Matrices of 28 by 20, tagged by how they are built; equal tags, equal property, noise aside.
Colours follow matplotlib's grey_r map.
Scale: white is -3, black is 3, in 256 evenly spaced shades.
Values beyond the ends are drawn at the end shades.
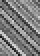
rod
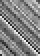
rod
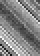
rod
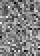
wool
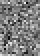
wool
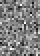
wool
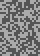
wool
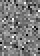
wool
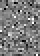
wool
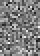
wool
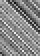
rod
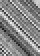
rod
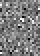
wool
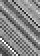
rod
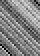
rod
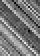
rod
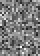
wool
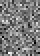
wool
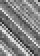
rod
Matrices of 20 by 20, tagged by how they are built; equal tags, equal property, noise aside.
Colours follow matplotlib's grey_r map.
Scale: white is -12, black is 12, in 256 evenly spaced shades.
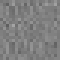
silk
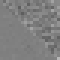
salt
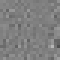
silk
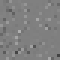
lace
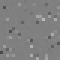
lace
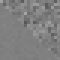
salt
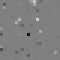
lace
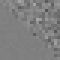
salt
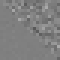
salt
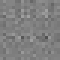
silk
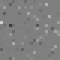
lace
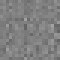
silk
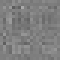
silk
